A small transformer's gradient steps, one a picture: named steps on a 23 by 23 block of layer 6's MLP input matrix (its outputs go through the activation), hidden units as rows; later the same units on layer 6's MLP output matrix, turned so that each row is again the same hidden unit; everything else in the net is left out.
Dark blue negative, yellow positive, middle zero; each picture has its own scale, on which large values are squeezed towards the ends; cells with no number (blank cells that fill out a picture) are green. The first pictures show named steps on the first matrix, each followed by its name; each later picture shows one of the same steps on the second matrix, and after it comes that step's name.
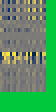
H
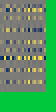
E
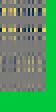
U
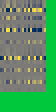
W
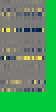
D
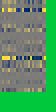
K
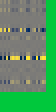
D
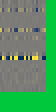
K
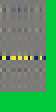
H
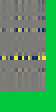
E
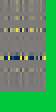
W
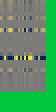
E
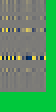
E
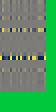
W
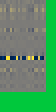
H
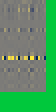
H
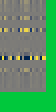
E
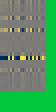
E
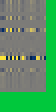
E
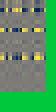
U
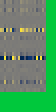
D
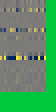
K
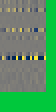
K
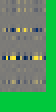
D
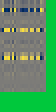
U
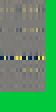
H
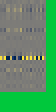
H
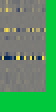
K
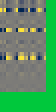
U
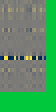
H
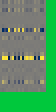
D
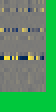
K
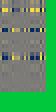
U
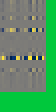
E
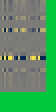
E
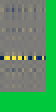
H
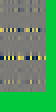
D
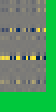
D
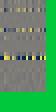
K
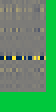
H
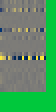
K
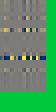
E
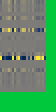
W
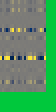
D
